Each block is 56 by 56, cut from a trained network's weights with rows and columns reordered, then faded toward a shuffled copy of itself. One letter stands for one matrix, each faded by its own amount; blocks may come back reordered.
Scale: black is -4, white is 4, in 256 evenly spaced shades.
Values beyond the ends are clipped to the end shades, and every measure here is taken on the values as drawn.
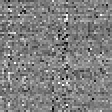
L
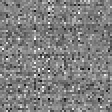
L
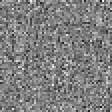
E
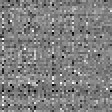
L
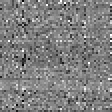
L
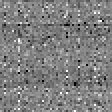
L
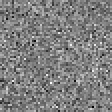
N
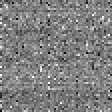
L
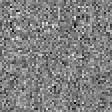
E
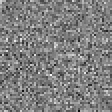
E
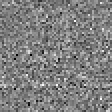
N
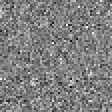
N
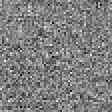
N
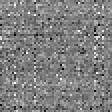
L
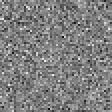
N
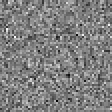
E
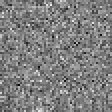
N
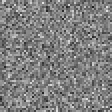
E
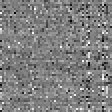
L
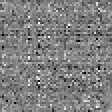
L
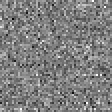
N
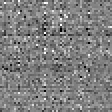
L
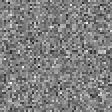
E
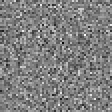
E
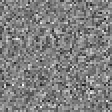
E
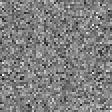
N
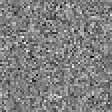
E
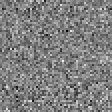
E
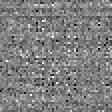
L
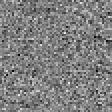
N
